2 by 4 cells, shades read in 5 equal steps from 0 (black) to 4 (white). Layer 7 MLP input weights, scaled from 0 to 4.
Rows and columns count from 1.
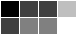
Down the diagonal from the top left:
0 2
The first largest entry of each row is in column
4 4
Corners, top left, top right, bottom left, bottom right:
0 3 1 4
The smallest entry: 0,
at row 1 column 1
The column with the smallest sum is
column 1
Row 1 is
0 1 1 3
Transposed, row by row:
0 1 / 1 2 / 1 2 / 3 4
